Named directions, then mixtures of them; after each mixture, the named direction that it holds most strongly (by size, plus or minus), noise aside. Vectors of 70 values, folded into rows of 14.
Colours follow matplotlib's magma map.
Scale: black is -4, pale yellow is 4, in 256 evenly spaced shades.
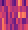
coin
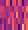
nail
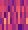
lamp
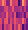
nail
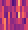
coin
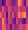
coin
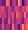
nail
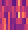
coin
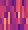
lamp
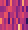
nail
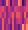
nail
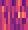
coin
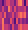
coin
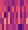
lamp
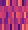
nail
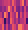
lamp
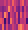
lamp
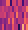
nail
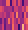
nail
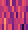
nail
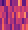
coin
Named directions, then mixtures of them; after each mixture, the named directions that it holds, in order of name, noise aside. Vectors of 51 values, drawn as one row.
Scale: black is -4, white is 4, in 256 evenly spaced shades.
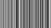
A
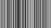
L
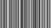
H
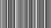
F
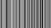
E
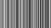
A, H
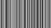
E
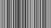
L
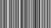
H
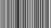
A, L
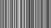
A, L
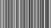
A, F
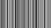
F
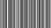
F, H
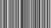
H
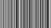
A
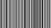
E, H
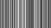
H, L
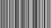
F, H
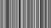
E, H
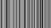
E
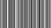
F, H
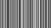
H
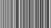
A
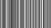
E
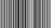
H, L
